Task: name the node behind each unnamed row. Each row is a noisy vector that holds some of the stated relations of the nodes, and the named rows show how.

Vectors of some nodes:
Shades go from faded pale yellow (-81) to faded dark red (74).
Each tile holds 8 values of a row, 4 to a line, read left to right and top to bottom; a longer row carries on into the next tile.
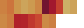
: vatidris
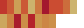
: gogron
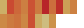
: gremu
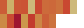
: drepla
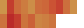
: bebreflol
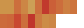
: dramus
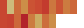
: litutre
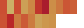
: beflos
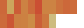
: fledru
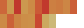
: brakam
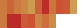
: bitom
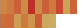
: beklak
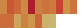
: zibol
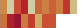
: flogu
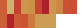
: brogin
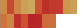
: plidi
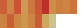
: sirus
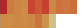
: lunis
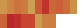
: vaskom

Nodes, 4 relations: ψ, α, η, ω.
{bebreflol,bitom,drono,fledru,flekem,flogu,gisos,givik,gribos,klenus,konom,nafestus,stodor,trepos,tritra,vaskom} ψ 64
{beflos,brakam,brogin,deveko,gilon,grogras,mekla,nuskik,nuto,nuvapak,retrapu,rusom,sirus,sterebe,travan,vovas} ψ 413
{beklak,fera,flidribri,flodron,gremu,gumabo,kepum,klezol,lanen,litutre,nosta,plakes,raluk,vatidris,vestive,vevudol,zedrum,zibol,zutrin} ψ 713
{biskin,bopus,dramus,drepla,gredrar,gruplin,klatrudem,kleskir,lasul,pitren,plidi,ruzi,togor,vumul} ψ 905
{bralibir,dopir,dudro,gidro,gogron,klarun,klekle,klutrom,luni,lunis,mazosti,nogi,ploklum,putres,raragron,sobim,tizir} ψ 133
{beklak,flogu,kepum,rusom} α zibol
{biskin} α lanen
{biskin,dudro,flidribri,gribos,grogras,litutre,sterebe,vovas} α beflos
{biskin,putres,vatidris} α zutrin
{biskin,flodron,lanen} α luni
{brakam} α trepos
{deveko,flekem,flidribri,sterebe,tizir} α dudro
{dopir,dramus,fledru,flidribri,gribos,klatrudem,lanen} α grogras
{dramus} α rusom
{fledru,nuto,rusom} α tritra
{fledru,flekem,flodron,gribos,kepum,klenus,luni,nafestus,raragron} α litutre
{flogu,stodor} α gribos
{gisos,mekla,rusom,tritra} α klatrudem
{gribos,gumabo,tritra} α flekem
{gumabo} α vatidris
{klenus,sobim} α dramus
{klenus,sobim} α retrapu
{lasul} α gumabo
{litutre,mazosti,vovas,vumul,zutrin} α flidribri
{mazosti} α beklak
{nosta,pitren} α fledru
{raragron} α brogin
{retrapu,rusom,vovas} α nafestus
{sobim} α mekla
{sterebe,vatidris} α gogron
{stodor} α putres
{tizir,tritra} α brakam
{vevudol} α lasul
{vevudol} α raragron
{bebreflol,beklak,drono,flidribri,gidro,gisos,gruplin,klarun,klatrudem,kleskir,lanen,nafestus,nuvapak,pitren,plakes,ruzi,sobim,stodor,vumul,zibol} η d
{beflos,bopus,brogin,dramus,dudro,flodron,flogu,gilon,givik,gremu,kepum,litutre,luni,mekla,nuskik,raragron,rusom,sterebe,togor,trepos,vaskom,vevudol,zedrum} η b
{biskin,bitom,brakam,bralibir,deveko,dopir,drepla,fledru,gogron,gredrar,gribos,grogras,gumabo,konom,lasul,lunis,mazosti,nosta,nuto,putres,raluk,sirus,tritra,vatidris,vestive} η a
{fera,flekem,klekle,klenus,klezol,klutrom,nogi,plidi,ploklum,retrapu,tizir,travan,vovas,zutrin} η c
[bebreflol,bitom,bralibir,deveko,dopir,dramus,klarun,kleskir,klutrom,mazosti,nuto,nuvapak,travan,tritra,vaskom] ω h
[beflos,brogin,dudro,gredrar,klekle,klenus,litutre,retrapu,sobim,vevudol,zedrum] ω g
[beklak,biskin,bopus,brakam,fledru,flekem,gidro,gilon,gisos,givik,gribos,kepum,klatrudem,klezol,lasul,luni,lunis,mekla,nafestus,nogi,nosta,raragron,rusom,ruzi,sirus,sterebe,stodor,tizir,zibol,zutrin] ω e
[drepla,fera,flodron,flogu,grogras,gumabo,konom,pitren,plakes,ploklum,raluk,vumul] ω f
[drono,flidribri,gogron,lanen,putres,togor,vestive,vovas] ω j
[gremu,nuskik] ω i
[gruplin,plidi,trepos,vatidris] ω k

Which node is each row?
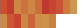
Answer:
klarun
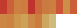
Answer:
gidro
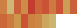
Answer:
kepum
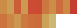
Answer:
bopus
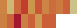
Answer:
fera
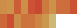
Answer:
givik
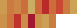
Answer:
togor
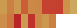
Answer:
lanen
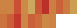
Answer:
travan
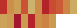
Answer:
putres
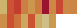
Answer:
nuskik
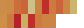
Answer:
vovas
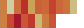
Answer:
flodron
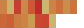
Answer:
flekem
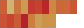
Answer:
zedrum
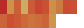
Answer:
gredrar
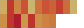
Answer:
drono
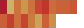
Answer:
dudro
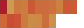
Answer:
sobim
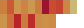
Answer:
vestive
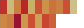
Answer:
ploklum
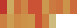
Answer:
tizir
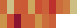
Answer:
gumabo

